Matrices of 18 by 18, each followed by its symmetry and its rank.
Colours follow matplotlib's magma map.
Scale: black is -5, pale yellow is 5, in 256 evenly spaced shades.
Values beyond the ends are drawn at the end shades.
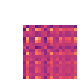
symmetric, rank two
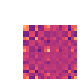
symmetric, rank two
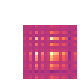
symmetric, rank one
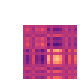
symmetric, rank one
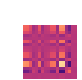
symmetric, rank one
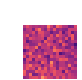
antisymmetric, full rank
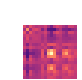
symmetric, rank two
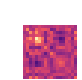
symmetric, rank three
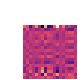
neither, rank two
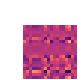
neither, rank two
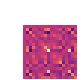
symmetric, rank three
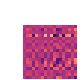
neither, rank two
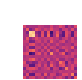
symmetric, rank three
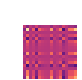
symmetric, rank one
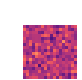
antisymmetric, full rank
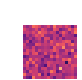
antisymmetric, full rank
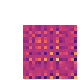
symmetric, rank two
